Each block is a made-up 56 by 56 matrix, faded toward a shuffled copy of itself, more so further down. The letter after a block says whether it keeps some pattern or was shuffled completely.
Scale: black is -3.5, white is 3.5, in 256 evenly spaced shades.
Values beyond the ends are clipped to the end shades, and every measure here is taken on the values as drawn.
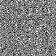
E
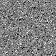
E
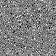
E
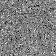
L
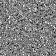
E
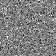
E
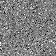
L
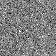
L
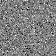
L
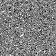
E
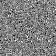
L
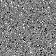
E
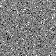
E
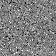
L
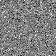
L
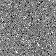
L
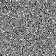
L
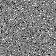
L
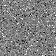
L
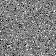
L
